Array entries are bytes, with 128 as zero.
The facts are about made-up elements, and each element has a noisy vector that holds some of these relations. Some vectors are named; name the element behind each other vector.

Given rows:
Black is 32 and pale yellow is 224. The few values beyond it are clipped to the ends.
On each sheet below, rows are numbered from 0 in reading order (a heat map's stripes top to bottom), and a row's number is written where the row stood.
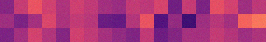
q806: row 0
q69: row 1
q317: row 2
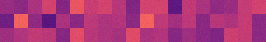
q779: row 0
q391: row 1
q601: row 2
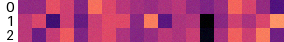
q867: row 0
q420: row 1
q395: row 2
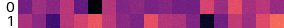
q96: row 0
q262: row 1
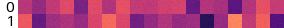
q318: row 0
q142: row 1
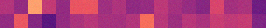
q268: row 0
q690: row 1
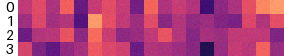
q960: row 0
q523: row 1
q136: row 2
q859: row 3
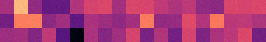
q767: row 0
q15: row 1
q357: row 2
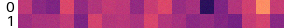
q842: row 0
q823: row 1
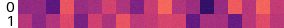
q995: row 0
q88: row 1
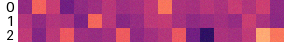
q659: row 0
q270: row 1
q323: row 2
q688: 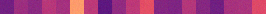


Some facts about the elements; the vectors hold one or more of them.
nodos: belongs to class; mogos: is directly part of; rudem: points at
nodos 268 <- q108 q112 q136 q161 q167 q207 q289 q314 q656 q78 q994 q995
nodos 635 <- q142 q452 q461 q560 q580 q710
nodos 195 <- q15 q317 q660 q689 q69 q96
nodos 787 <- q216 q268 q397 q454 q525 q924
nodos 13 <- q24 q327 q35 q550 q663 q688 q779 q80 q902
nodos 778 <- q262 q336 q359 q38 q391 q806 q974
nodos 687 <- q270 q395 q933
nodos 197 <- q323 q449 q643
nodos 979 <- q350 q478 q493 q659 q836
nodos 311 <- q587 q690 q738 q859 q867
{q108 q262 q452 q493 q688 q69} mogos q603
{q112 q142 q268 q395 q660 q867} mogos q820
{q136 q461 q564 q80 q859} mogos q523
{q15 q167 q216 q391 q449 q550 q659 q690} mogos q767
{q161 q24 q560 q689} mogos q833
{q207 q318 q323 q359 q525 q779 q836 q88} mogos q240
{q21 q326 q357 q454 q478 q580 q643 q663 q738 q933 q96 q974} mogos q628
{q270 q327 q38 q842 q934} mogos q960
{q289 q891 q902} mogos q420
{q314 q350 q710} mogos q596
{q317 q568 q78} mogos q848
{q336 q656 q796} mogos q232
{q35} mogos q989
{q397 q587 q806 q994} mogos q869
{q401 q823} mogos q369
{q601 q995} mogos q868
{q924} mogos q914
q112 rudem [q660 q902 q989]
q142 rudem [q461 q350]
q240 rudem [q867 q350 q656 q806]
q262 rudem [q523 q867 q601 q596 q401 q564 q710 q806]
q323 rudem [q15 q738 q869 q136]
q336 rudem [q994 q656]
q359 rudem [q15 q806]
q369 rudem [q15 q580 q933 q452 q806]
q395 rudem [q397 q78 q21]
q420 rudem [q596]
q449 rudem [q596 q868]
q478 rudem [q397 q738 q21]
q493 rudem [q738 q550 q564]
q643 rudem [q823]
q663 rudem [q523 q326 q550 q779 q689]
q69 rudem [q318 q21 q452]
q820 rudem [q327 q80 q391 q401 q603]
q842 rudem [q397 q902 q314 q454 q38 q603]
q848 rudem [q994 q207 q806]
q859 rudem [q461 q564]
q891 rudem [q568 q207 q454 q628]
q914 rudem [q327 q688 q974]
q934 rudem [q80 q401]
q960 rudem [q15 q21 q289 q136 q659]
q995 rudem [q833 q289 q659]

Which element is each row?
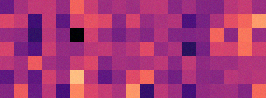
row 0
q38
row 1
q914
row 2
q663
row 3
q934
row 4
q924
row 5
q108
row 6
q596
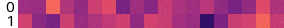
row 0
q397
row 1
q891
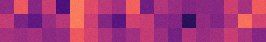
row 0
q868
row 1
q493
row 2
q350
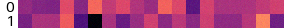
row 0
q207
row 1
q21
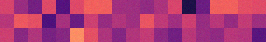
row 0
q820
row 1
q216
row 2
q461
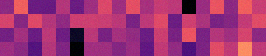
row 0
q449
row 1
q525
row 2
q974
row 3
q643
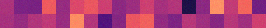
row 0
q112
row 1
q452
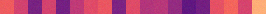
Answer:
q848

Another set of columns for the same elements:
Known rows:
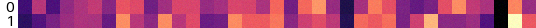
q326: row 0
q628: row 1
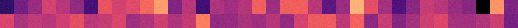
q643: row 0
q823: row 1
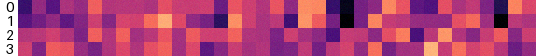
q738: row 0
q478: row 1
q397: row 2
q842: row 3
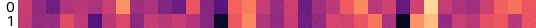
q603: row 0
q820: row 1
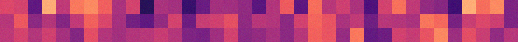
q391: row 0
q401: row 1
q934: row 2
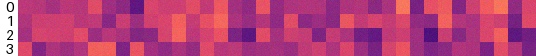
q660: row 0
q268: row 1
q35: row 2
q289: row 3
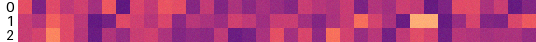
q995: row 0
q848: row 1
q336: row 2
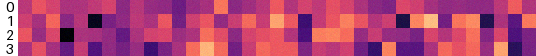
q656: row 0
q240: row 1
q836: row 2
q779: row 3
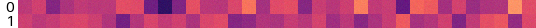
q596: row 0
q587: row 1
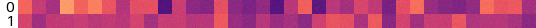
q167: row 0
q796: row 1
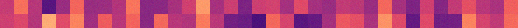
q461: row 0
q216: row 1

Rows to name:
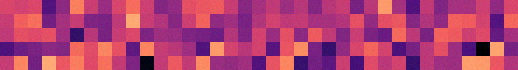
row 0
q452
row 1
q142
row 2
q262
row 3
q21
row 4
q550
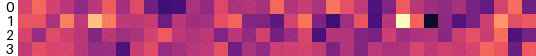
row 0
q806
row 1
q15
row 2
q395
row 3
q859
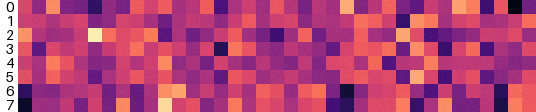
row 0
q323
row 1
q420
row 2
q659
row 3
q960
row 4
q891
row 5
q369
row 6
q96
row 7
q454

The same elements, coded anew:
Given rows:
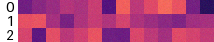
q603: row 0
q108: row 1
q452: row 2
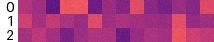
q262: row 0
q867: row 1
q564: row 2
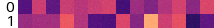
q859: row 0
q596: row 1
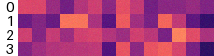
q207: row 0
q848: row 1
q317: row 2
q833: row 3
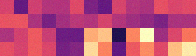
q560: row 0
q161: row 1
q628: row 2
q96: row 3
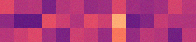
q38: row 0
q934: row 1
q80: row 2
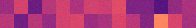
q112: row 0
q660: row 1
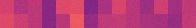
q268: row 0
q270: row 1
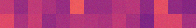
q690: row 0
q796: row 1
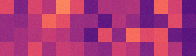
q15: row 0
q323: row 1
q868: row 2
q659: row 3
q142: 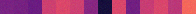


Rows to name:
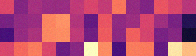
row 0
q401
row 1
q369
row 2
q960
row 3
q21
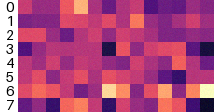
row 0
q359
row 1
q842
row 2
q167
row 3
q767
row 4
q836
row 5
q995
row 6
q454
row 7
q240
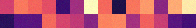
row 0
q738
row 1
q820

